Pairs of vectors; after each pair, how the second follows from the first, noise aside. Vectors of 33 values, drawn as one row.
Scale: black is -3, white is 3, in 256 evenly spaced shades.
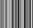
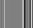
partly zeroed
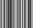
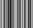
copied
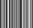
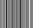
partly zeroed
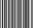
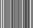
partly zeroed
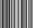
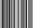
copied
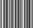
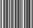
copied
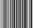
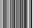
copied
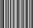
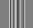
partly zeroed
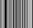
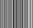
partly zeroed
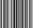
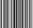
copied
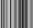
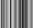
copied
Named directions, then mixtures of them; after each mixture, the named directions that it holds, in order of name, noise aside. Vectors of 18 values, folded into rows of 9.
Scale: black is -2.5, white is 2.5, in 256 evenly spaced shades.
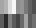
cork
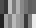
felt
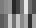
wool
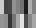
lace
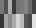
felt, lace, wool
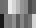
cork, felt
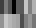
cork, lace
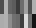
cork, felt, lace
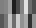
wool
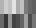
cork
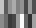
cork, lace, wool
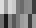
cork, lace, wool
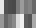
lace, wool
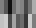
cork, wool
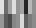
cork, lace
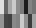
cork, lace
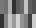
felt, wool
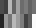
felt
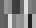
wool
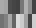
lace, wool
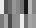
lace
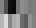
cork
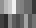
cork
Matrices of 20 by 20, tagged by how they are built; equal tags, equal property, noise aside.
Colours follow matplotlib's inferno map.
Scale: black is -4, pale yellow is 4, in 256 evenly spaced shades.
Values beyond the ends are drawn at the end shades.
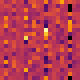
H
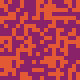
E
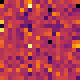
H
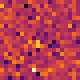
E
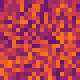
E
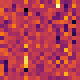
H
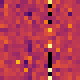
H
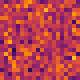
E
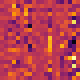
H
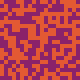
E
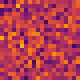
E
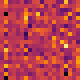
H
